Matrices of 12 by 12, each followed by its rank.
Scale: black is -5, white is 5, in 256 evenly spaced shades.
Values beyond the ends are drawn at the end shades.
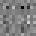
two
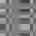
one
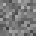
full rank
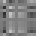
one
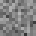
full rank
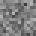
full rank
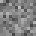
full rank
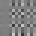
one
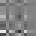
one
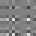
one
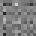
two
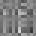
two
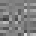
two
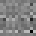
two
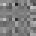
two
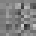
two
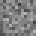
full rank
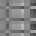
one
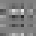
one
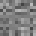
two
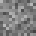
full rank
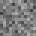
full rank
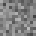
full rank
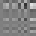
one
